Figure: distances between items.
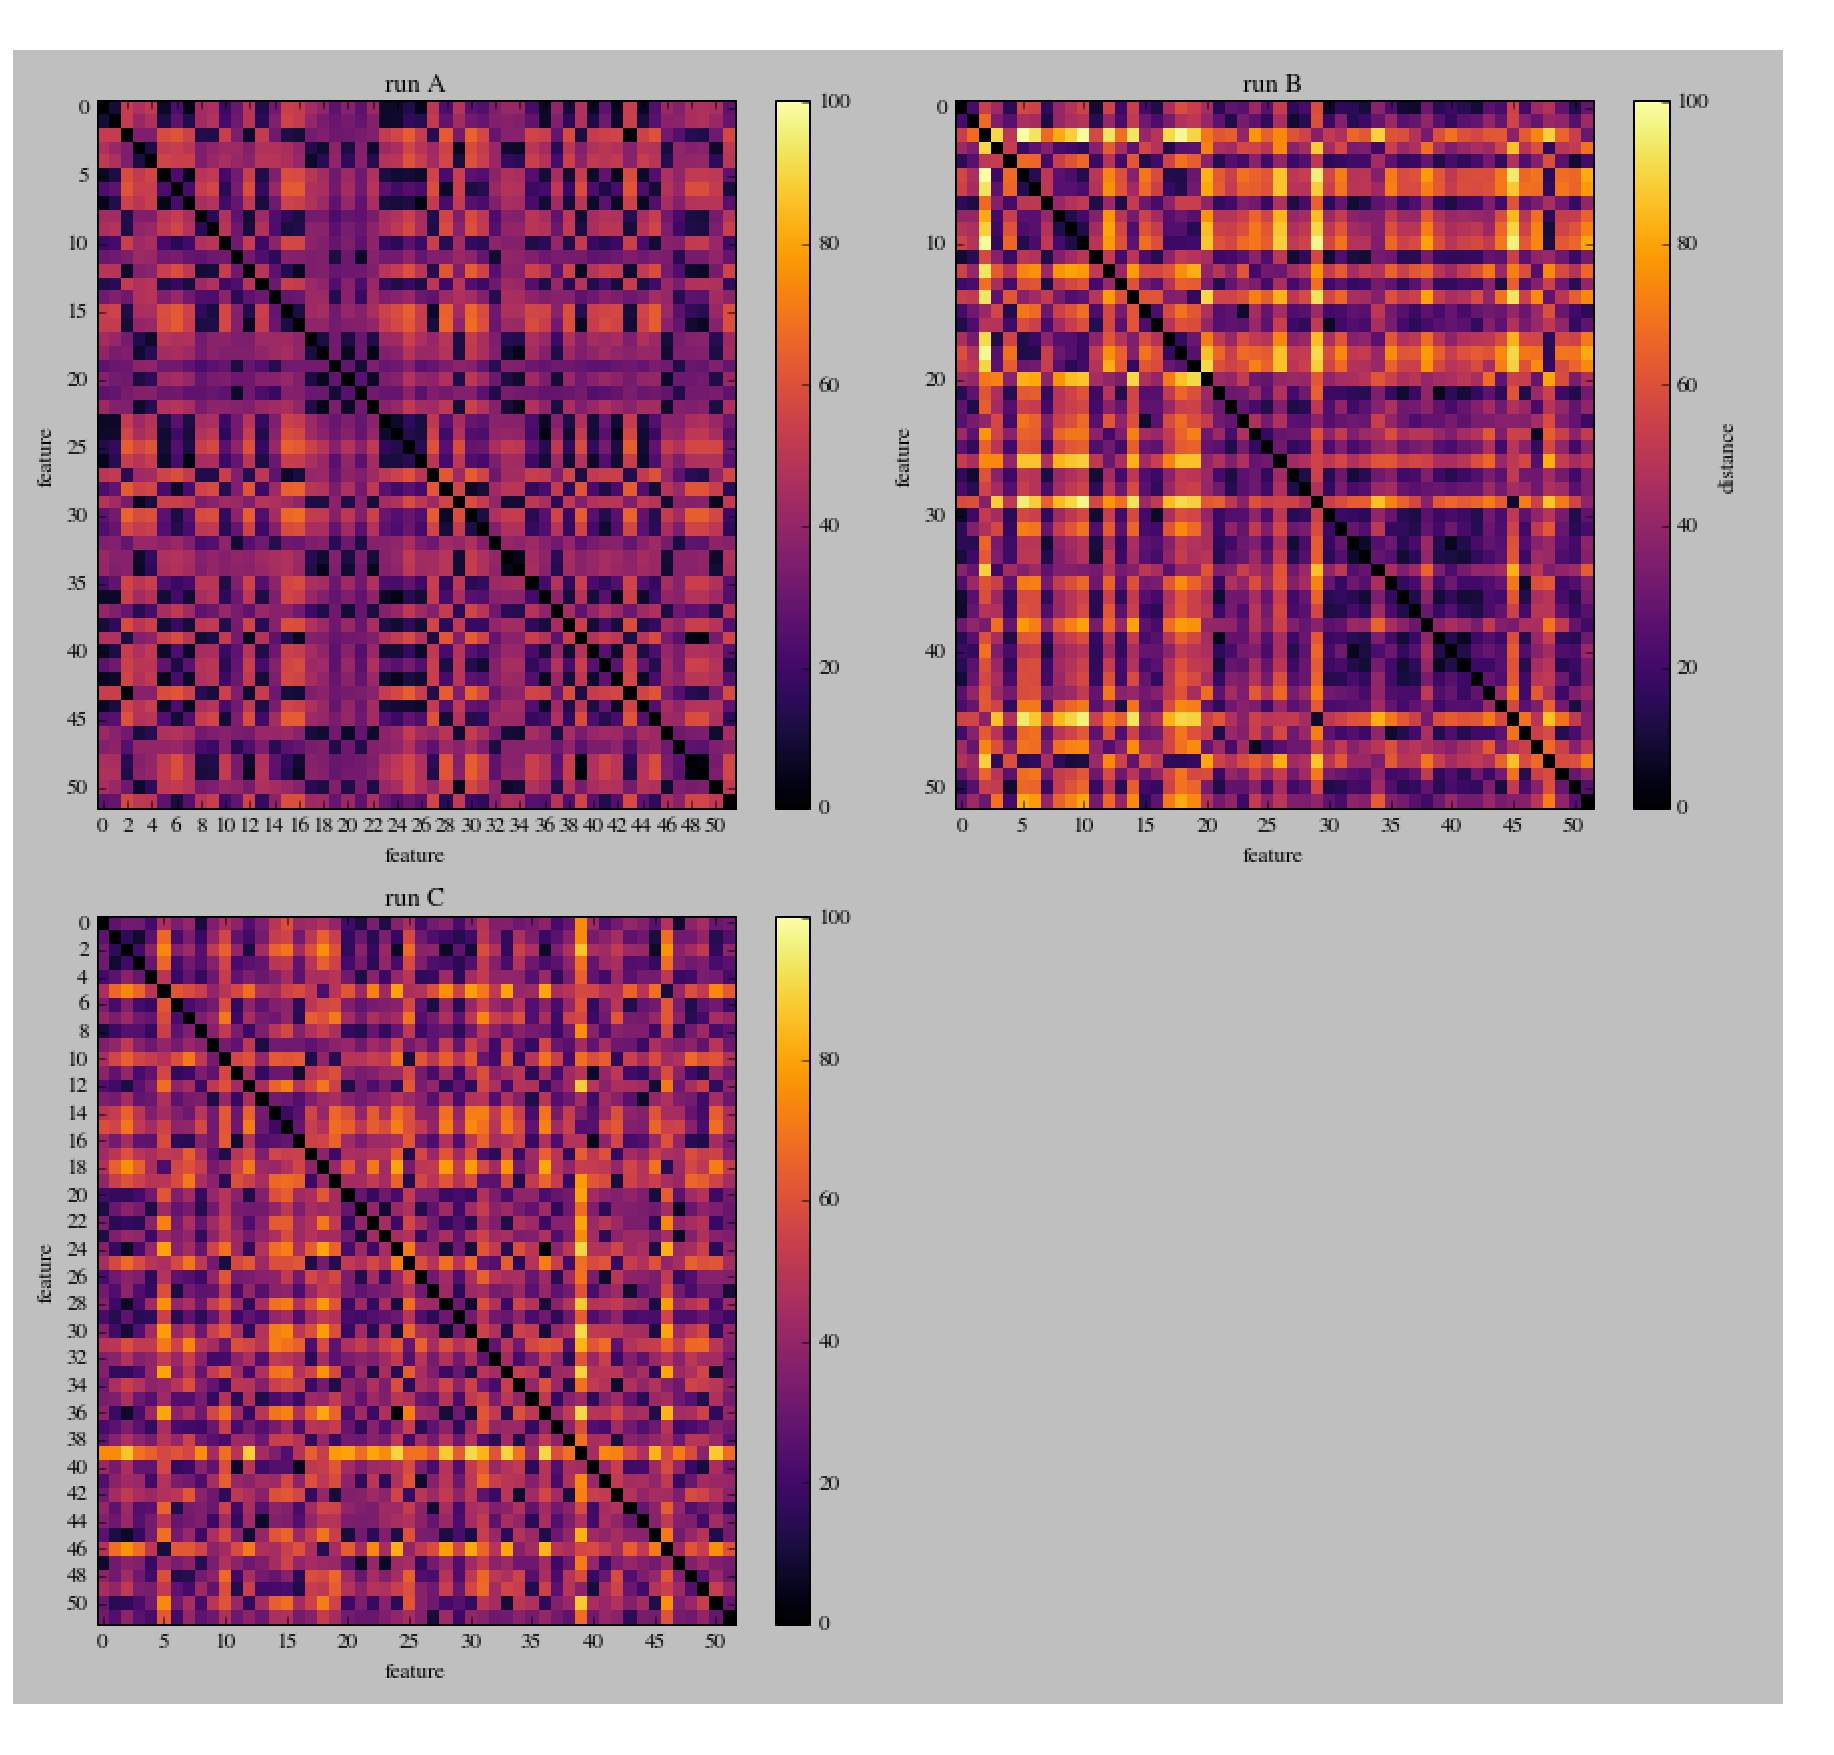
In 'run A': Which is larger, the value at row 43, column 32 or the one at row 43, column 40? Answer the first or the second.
the second
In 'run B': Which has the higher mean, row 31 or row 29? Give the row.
29
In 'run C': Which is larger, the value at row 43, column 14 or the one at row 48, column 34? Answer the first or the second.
the second
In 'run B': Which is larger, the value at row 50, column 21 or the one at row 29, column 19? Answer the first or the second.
the second
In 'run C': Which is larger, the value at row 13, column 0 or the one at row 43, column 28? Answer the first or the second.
the second
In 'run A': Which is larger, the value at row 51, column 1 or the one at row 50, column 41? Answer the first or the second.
the second
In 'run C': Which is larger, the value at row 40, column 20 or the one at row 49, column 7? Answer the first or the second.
the first
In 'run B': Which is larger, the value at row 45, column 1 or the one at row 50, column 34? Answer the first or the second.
the first
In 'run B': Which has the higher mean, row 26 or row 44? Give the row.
26
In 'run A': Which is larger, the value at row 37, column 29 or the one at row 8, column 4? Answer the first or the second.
the second
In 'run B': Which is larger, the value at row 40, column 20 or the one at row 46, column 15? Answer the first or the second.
the first
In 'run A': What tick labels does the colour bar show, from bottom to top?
0, 20, 40, 60, 80, 100
